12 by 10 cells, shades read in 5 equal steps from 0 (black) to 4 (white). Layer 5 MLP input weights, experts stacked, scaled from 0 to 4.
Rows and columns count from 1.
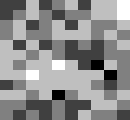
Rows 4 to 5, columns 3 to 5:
2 2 3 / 3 1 2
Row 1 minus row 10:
-2 -2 1 -2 2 1 -2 0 1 1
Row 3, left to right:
2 3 1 2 3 1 3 2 2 3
